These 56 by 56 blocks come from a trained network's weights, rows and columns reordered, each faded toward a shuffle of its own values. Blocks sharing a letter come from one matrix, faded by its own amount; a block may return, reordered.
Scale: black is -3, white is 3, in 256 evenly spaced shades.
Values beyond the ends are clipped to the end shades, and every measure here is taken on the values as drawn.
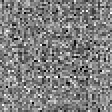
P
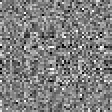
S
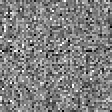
P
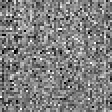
P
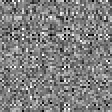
S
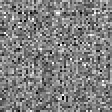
P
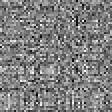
S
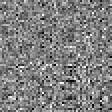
S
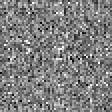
P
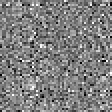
S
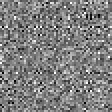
S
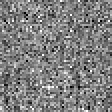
P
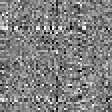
S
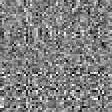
S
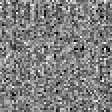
P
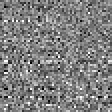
S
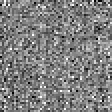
P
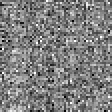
P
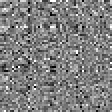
S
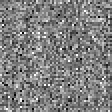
P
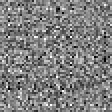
S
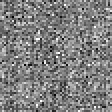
P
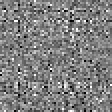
S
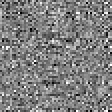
S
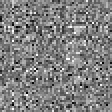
S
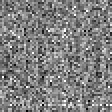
P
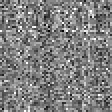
P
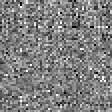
P
